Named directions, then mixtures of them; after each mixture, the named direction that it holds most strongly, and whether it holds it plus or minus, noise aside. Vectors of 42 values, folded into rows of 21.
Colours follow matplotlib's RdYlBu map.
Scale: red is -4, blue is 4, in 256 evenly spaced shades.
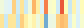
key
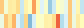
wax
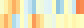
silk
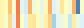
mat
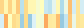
wax, plus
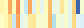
mat, plus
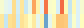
key, plus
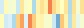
wax, minus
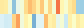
silk, minus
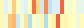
key, plus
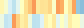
silk, minus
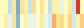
mat, minus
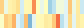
wax, plus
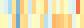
mat, minus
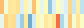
wax, plus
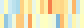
wax, minus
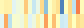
key, minus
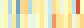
mat, minus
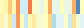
mat, plus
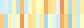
key, plus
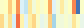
mat, plus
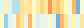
wax, minus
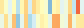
mat, minus
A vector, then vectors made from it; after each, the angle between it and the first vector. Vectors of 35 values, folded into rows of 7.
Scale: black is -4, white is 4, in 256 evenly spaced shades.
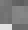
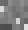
partly opposed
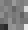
partly opposed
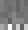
partly aligned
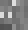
partly opposed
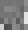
orthogonal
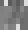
orthogonal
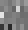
partly opposed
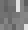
orthogonal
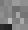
nearly opposite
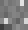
partly opposed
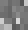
partly aligned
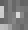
partly aligned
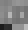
nearly opposite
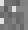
orthogonal
